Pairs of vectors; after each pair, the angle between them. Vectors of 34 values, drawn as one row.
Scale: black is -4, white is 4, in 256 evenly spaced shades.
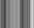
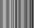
partly opposed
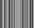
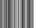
partly aligned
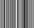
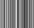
nearly parallel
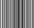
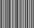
partly opposed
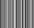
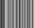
partly aligned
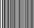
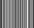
partly opposed
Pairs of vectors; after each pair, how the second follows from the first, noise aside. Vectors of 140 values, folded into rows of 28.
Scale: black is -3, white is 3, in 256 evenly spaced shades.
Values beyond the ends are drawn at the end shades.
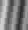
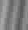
shrunk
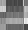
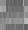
shrunk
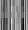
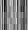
reversed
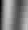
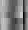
wrapped around
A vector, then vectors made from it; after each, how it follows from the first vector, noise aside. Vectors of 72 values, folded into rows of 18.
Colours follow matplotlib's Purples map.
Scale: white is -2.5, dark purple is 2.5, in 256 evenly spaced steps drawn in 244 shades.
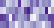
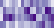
sign-scrambled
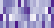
sign-scrambled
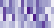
sign-scrambled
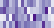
sign-scrambled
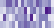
sign-scrambled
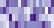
negated
